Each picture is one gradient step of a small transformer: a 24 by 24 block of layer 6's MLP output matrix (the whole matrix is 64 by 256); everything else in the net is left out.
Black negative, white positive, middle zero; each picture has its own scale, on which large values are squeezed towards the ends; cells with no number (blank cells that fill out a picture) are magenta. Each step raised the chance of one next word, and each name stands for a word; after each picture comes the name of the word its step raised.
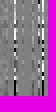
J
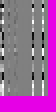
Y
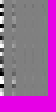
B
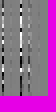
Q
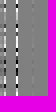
B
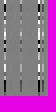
J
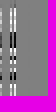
Y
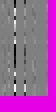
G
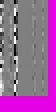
G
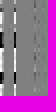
Y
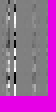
Y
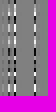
G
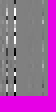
G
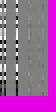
J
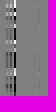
Q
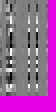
Y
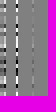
B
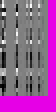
Q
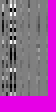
Q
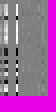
G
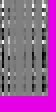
Q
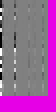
Y
